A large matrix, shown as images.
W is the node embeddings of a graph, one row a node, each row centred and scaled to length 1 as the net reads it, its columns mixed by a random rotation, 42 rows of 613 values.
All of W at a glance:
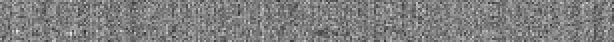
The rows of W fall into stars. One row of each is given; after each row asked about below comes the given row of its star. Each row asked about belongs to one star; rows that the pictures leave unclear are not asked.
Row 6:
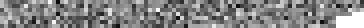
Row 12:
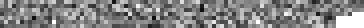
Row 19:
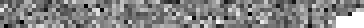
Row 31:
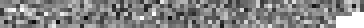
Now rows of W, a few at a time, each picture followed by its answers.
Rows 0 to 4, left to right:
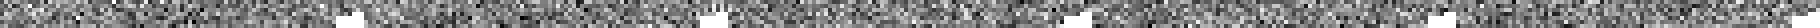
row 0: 31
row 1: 31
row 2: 19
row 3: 19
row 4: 6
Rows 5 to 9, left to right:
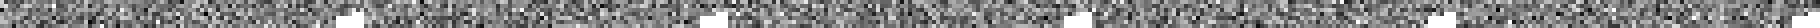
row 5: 6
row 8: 19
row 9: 12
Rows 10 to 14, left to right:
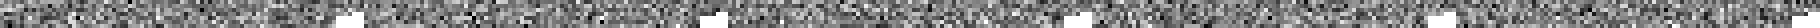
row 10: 12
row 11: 12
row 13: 6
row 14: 12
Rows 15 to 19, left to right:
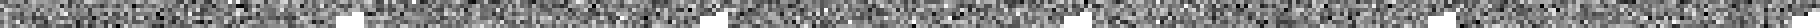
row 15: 6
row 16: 19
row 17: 19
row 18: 31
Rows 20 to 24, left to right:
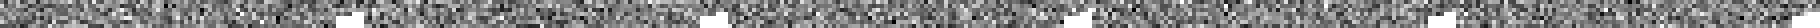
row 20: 12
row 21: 31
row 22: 19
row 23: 19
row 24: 6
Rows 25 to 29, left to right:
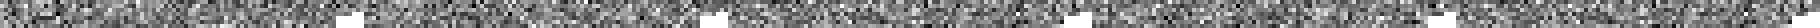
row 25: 6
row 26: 12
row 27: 19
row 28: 31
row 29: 19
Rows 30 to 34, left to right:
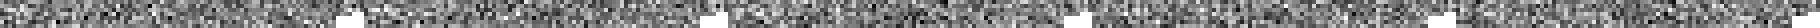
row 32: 31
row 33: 31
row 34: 31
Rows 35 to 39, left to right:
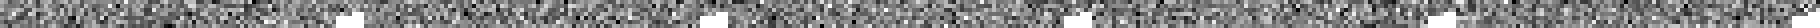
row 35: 31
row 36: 12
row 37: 12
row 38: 19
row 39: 6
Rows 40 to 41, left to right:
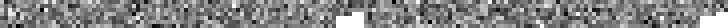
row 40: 12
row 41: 12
